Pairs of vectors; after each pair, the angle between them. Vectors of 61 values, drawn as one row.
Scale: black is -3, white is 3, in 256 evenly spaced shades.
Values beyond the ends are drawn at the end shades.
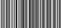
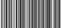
partly aligned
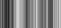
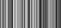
orthogonal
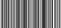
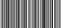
nearly parallel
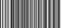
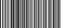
nearly parallel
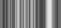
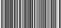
orthogonal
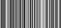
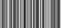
orthogonal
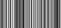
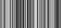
partly aligned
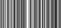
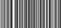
orthogonal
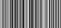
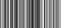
partly aligned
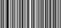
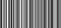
partly opposed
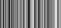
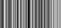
partly aligned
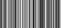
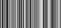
partly opposed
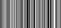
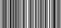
nearly opposite
